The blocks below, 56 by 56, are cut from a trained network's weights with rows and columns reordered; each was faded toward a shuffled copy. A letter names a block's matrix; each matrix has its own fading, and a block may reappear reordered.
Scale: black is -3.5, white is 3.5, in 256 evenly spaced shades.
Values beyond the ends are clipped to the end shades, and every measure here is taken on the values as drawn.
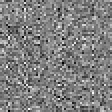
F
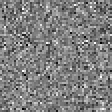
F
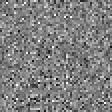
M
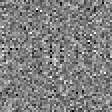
M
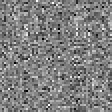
F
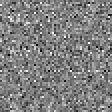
M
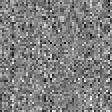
F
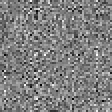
F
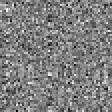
F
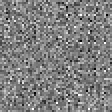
F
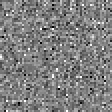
M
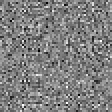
F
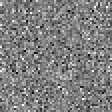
M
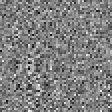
F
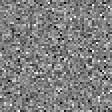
M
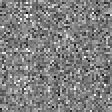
M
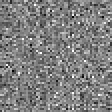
M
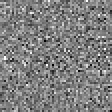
F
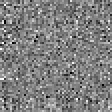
M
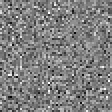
F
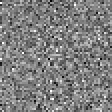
F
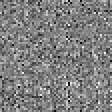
M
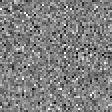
M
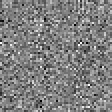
F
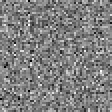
F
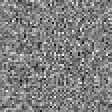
F
